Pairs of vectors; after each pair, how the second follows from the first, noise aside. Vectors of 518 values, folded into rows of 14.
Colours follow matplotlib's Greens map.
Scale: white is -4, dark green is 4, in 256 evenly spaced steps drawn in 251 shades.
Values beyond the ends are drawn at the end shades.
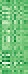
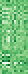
copied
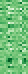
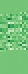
partly zeroed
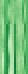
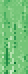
partly zeroed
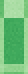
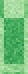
copied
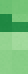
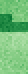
copied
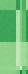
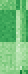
copied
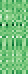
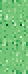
partly zeroed
